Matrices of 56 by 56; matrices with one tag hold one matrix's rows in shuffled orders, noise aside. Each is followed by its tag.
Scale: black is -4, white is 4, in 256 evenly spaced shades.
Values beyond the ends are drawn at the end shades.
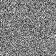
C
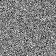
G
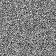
G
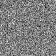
C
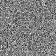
C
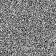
C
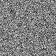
G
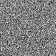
C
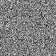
C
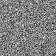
G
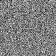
C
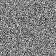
C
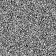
G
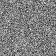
G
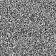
C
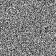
C
